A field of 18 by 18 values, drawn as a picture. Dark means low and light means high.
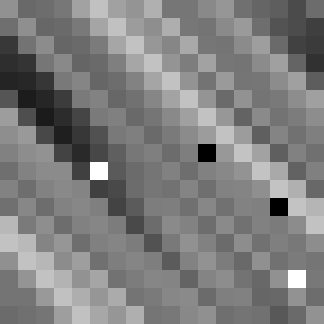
Streaks slant down to the right. On average the colour sits 50% of the way up the scale. Four lone cells stand out: two far higher and two far lower than their neighbours. The halves do not mirror each other.
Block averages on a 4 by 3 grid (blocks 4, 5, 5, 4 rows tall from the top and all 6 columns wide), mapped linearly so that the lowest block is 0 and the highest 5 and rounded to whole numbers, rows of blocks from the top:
2 5 2
0 3 4
4 2 4
5 3 3
